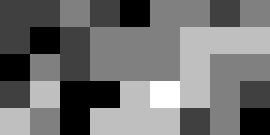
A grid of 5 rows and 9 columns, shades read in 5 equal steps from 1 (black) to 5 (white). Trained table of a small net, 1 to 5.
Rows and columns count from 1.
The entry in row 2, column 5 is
3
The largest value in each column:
4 4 3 4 4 5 4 4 4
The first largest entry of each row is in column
3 7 7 6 1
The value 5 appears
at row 4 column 6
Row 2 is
2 1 2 3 3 3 4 4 4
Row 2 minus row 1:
0 -1 -1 1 2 0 1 2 1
